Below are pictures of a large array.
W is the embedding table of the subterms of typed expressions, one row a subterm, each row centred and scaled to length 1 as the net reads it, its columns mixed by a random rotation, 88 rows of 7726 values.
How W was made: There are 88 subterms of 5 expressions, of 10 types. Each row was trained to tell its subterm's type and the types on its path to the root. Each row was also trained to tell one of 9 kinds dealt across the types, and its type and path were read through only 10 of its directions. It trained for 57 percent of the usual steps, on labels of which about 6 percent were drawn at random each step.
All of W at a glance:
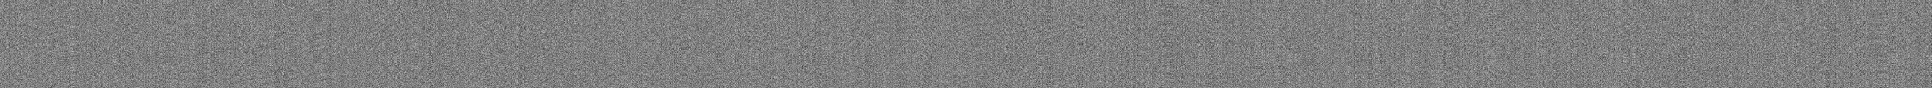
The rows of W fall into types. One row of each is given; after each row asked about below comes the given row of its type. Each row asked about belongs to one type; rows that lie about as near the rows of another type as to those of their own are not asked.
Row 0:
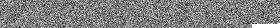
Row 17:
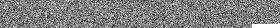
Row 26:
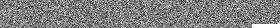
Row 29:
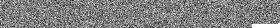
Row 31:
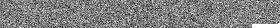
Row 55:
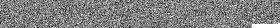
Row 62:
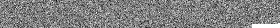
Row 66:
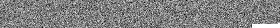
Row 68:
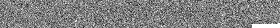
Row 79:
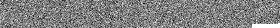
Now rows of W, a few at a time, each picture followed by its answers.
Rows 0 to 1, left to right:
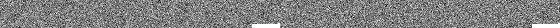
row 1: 66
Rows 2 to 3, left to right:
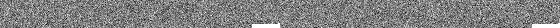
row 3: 0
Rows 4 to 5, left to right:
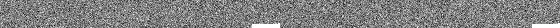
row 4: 62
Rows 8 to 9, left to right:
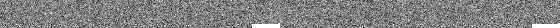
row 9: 26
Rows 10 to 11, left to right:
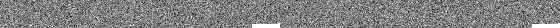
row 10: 66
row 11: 17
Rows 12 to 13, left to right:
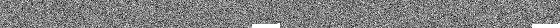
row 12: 0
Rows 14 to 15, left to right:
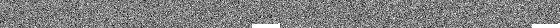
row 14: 55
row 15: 29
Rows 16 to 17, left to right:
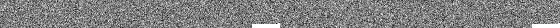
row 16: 68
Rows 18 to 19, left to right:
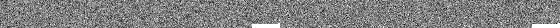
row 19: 68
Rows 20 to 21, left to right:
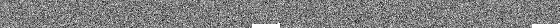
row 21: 29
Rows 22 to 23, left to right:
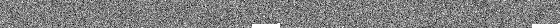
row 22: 0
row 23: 29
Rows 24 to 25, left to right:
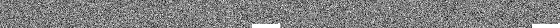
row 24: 55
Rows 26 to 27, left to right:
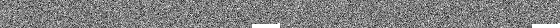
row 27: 26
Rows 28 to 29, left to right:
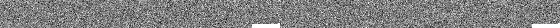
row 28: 0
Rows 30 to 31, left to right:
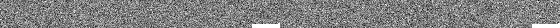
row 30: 55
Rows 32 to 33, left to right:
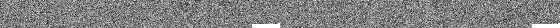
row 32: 68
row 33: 0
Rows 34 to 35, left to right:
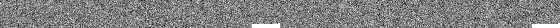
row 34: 62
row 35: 17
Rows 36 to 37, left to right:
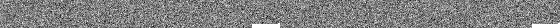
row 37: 79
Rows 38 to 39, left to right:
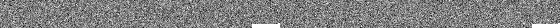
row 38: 26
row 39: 55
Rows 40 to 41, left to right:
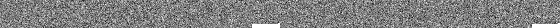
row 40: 31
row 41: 0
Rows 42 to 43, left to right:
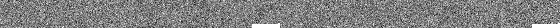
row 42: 29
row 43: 26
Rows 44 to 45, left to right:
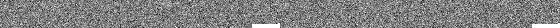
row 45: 29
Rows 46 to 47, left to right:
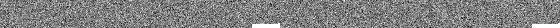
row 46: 66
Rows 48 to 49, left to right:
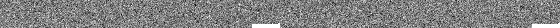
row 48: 29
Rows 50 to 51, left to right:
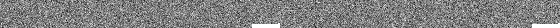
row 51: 26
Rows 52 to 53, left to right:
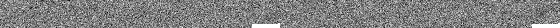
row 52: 79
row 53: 29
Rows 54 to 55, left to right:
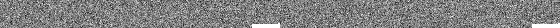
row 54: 17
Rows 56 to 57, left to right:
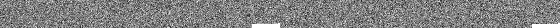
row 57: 17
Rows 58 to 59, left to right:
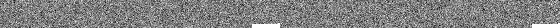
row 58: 68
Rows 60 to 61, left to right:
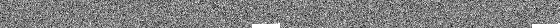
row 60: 62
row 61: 17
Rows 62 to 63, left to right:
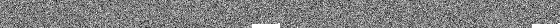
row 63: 79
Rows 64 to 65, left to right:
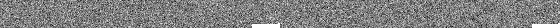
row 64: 17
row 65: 31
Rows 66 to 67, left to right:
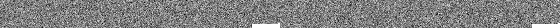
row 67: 26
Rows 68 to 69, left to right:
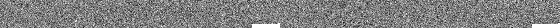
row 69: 0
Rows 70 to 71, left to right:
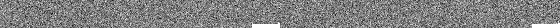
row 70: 26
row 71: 62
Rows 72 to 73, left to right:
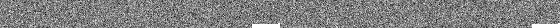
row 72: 66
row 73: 29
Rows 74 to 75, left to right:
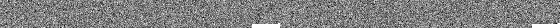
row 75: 26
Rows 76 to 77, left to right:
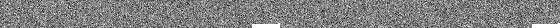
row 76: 68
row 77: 68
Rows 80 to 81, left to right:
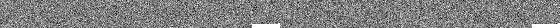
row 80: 68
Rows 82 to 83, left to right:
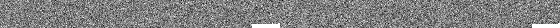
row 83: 31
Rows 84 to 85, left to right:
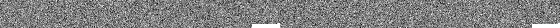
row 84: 68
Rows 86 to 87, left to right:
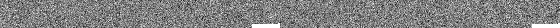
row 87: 62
